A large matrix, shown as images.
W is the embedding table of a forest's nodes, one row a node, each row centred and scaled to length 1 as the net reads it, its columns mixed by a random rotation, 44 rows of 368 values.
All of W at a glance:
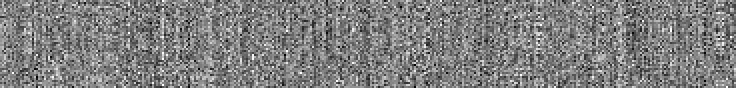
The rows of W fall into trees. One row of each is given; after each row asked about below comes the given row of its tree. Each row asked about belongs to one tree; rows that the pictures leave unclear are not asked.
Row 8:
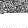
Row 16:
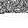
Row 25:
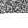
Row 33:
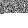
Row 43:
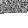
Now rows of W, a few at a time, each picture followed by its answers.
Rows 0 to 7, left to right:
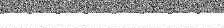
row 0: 16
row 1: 33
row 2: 16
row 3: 43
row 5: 25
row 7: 33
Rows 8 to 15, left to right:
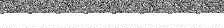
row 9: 16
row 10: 25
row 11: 16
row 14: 25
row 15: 25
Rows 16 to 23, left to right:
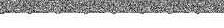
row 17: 16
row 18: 25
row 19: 16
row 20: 33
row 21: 16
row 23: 33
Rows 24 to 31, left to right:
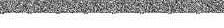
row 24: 16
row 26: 16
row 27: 25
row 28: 25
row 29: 25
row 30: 43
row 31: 25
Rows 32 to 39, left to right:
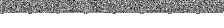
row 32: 43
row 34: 8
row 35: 25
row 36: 33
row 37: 8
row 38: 43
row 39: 43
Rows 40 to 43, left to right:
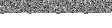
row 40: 16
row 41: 8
